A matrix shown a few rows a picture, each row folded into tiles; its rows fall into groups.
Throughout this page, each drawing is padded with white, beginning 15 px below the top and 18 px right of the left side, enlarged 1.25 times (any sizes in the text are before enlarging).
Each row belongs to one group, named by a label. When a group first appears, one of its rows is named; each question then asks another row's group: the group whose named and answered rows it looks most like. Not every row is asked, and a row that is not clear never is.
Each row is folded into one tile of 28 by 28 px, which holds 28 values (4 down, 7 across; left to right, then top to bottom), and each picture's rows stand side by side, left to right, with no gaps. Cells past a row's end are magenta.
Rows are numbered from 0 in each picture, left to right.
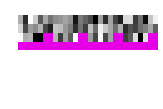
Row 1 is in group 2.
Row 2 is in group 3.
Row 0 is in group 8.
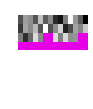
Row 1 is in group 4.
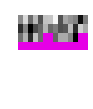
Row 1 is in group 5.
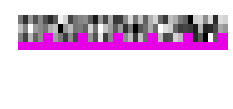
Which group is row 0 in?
3
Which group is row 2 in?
3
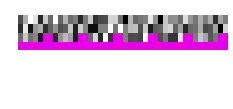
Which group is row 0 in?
8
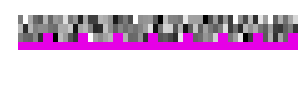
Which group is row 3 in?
8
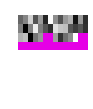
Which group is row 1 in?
2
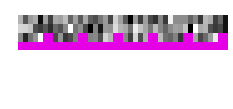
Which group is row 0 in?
2
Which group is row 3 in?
3
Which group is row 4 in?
8
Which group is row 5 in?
2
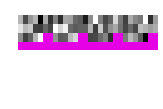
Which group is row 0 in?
2
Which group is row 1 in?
2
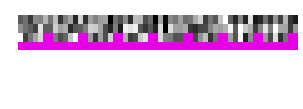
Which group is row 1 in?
2
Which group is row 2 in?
2
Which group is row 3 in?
2
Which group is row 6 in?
3
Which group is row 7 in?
3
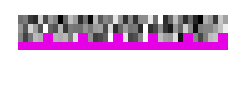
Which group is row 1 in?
4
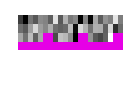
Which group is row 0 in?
3
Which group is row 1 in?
5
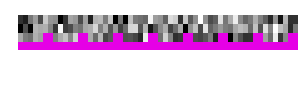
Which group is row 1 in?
4
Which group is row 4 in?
8
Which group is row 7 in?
3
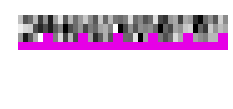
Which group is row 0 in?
2
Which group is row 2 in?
8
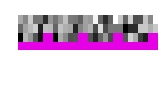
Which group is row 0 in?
5
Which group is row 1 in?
5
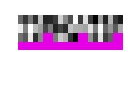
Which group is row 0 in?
3
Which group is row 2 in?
3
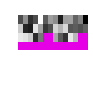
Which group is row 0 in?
3
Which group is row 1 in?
2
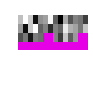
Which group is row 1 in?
3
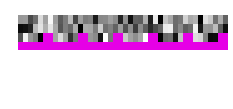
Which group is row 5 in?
8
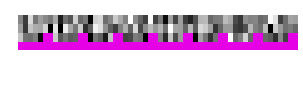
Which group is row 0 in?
8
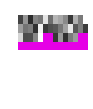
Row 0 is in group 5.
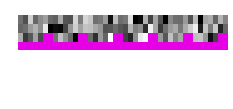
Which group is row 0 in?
8
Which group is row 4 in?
3
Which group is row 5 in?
8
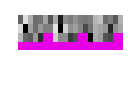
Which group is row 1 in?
8
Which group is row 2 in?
5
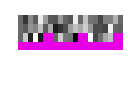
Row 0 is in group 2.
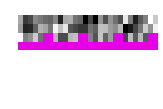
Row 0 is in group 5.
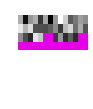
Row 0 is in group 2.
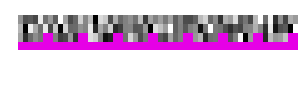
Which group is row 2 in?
8
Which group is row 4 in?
3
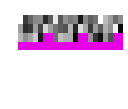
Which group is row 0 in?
5
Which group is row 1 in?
5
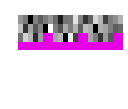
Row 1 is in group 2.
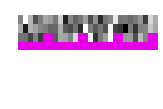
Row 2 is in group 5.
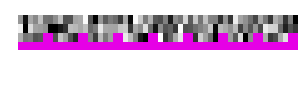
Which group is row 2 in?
3
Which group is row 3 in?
8
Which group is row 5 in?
5
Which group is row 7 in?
2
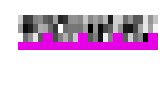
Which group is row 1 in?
4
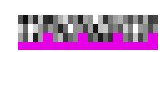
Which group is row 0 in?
3
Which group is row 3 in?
3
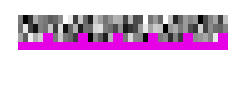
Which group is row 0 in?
4
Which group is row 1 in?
8
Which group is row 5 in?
4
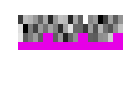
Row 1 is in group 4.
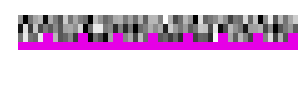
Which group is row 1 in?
8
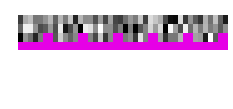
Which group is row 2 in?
3
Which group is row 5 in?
2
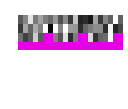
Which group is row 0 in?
8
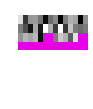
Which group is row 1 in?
4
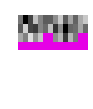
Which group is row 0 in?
4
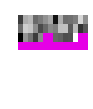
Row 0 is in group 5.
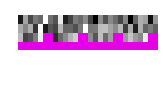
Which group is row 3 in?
4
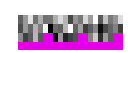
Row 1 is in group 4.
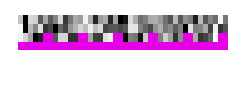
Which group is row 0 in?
8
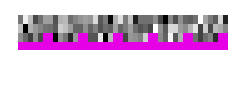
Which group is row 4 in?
3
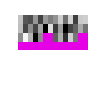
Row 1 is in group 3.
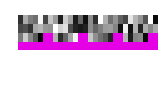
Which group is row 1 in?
2
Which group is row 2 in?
8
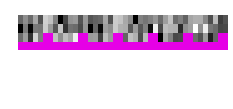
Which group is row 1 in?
4
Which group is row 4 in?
5
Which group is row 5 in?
3
